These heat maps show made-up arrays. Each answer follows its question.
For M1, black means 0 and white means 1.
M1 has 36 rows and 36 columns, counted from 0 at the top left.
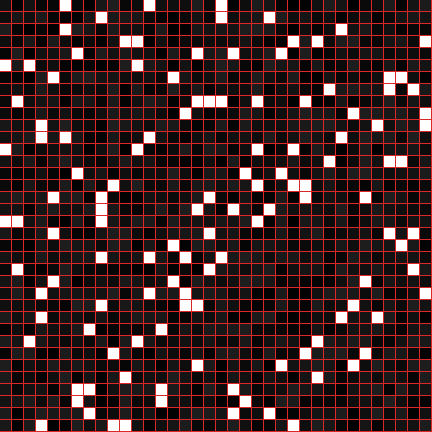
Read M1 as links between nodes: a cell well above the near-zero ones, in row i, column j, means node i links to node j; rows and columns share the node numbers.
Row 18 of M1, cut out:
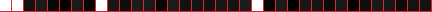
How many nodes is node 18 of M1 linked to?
4
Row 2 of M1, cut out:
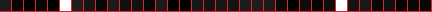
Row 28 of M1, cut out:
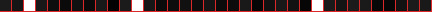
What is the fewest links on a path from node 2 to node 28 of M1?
1
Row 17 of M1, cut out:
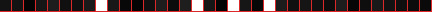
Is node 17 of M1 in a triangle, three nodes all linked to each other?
yes
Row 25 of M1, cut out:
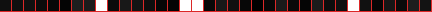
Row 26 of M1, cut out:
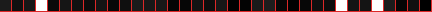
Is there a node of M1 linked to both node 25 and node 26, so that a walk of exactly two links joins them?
no
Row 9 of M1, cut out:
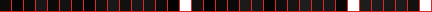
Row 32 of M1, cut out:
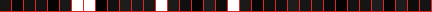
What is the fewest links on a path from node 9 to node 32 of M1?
6
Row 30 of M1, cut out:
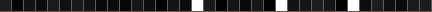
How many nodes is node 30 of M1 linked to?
3
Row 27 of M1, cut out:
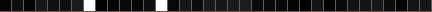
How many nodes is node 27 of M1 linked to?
2
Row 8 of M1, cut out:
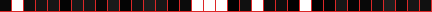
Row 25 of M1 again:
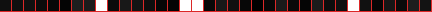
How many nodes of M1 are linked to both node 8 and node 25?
1
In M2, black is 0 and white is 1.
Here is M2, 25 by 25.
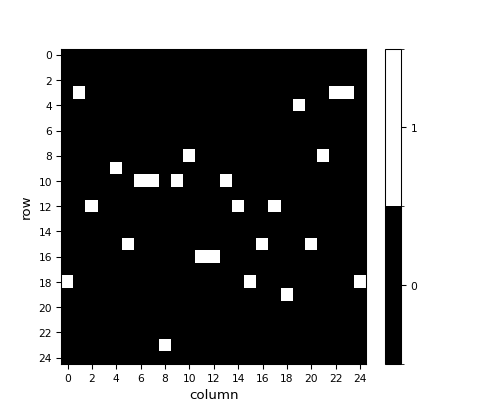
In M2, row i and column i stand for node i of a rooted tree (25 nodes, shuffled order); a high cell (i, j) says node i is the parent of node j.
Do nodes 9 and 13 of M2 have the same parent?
yes
